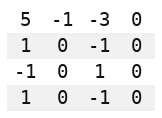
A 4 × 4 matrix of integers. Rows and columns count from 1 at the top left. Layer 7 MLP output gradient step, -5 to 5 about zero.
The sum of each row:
1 0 0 0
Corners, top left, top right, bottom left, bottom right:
5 0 1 0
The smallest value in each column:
-1 -1 -3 0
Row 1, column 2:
-1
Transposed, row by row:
5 1 -1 1 / -1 0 0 0 / -3 -1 1 -1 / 0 0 0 0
